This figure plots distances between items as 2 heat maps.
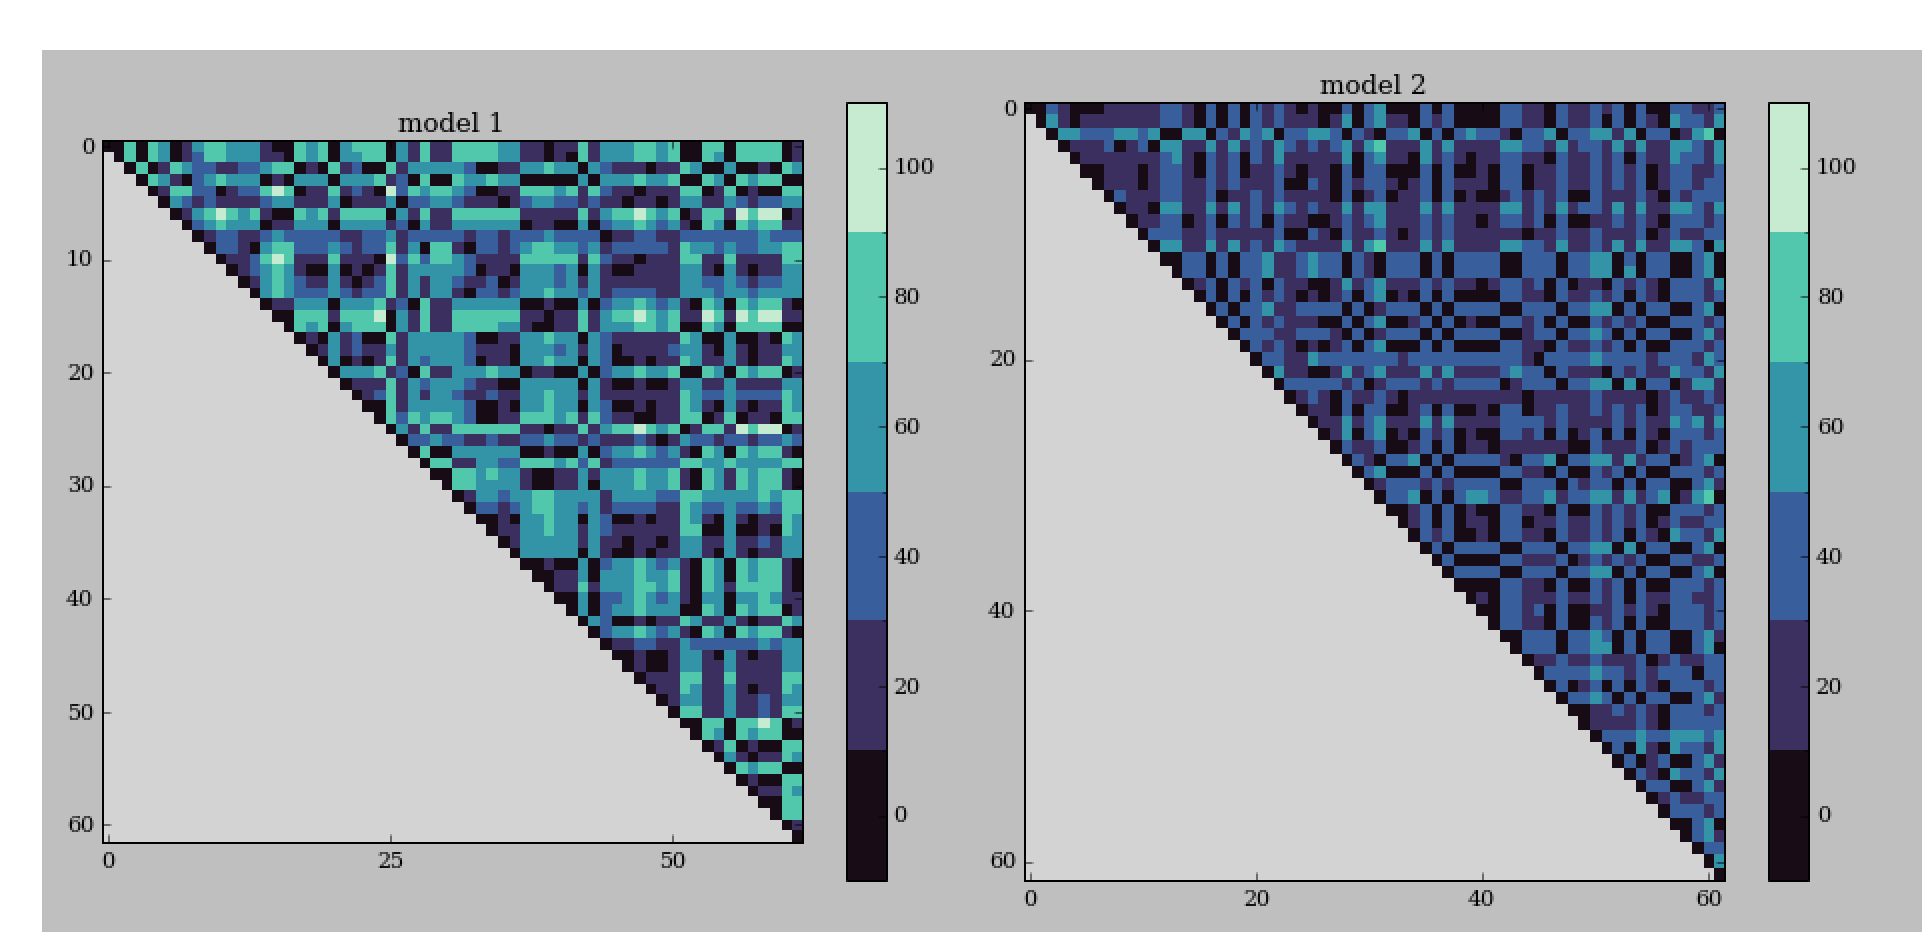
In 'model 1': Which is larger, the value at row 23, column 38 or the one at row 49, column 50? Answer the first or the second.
the first
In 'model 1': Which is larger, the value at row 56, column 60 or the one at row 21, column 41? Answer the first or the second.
the first
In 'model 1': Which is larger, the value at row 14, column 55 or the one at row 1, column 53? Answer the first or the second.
the second
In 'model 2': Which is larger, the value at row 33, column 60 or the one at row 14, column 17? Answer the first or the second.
the first
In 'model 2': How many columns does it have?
62
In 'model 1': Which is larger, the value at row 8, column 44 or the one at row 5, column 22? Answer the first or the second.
the second
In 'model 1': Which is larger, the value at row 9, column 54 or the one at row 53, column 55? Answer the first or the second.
the second
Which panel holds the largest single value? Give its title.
model 1
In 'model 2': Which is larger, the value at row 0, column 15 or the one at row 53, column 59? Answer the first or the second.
the second
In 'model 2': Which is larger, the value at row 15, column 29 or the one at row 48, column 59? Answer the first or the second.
the second
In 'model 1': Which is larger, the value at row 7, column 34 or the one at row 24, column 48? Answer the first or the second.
the first
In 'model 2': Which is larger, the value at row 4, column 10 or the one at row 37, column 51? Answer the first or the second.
the second
